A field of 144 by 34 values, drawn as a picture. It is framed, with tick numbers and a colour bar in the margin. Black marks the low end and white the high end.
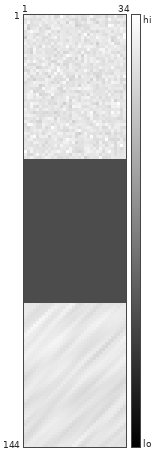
The table splits into 3 rows of 1 panel. Panel 1,1: very high, fine-grained, faint in contrast. Panel 2,1: low, flat. Panel 3,1: very high, slanting up to the right, faint in contrast.
